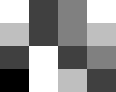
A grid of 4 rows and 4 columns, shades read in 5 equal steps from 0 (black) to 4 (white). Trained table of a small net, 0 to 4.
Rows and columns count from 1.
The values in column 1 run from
0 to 4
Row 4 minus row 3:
-1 0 2 -1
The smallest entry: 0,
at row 4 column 1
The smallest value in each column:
0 1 1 1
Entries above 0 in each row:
4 4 4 3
